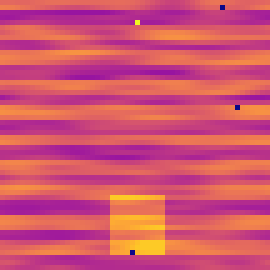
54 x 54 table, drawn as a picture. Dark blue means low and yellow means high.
Lone odd cells: 4, 1 higher and 3 lower than their neighbours. Histogram: bell-shaped. Odd patch: higher, in the bottom middle. Slope: none. Stripes: horizontal, repeating 10 times. Grain: streaks across.
